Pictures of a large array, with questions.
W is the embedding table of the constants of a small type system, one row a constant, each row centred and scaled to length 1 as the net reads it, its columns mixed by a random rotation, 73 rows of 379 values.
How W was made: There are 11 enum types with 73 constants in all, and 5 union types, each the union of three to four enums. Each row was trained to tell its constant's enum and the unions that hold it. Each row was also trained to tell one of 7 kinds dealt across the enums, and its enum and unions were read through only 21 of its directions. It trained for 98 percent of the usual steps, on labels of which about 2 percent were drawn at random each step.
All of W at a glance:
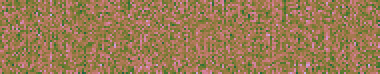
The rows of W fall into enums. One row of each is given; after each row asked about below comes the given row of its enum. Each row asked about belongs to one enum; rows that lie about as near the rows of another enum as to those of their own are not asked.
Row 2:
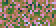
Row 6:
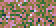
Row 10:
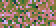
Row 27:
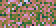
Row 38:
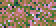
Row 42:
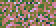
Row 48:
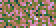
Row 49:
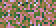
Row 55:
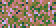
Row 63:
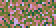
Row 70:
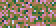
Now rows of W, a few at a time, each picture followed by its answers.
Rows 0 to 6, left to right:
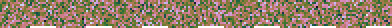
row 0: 70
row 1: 42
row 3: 49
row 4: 10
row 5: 2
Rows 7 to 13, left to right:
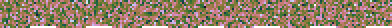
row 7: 70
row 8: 48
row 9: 70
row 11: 42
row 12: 49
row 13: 10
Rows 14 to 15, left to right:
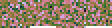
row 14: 55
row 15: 42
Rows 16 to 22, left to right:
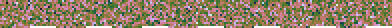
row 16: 27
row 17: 63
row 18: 55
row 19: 10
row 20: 6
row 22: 48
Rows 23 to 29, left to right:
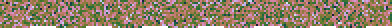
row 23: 27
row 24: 38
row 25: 63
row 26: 55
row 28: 38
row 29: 55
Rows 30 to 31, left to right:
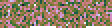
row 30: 49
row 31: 10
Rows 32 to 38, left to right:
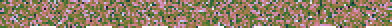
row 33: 55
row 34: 48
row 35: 6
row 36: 55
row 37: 48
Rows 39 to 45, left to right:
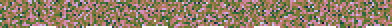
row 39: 48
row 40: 27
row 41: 6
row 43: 48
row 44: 49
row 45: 48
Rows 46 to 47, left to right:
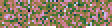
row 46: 42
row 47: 49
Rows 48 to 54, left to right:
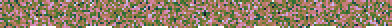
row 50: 55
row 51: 70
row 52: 27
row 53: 10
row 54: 38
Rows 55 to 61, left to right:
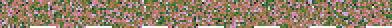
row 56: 42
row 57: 2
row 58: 42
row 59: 6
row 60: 2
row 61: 27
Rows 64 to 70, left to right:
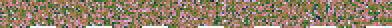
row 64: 10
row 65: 10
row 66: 6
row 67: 2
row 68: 6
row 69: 27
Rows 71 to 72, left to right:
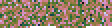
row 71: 27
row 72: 49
